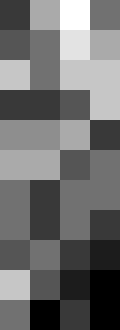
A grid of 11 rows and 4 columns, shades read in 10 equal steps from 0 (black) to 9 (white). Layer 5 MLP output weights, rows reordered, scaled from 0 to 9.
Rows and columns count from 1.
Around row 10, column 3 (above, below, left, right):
2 2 3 0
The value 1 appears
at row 9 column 4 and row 10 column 3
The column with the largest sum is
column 3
